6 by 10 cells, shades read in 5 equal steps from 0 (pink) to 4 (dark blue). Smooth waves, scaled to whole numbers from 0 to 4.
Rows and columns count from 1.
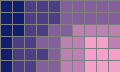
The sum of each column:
24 21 18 16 14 9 8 5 5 6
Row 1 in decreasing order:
4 4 3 3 3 2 2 2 2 2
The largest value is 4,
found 9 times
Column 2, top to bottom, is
4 4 4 3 3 3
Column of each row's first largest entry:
1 1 1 1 1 1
